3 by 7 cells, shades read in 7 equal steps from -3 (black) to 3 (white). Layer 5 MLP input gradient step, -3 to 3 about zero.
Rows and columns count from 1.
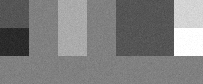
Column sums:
-3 0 2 0 -2 -2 5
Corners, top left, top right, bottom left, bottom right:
-1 2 0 0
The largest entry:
3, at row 2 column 7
